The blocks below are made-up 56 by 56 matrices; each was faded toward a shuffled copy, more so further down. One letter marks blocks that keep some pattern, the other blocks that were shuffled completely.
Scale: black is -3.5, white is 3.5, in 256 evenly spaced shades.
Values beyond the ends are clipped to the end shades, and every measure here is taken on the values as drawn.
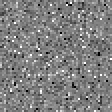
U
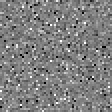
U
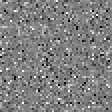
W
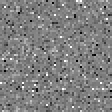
U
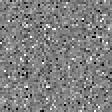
W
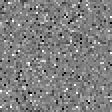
U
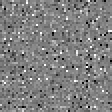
W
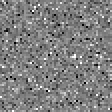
U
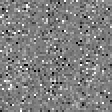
W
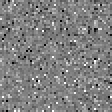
W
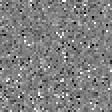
W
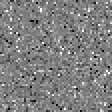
U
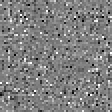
W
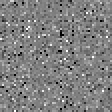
W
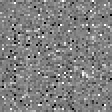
W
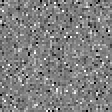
U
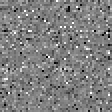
W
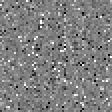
W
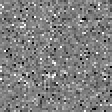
W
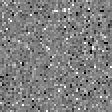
U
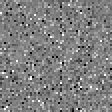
W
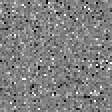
W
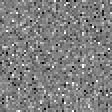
U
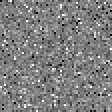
U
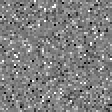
U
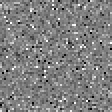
U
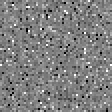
U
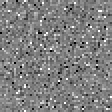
U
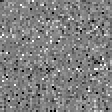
W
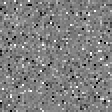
U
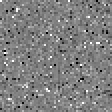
U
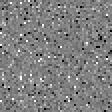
U
